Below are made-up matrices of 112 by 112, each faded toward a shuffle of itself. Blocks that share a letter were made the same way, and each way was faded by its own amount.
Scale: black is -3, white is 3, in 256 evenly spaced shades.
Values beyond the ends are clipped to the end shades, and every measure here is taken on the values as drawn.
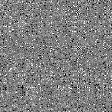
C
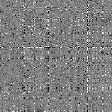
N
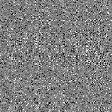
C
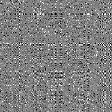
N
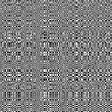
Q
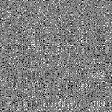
C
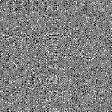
C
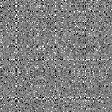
N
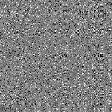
C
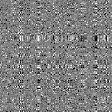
N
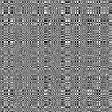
Q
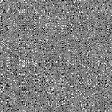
C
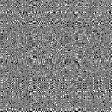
N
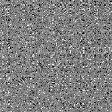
C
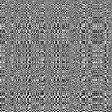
Q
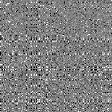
N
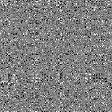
C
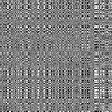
Q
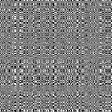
Q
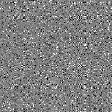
C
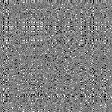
N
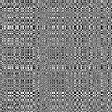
Q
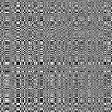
Q
